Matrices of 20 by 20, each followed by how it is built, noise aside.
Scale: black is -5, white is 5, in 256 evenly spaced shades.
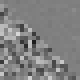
lower triangular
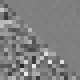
lower triangular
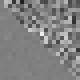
upper triangular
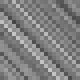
Toeplitz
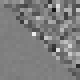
upper triangular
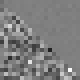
lower triangular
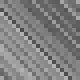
Toeplitz
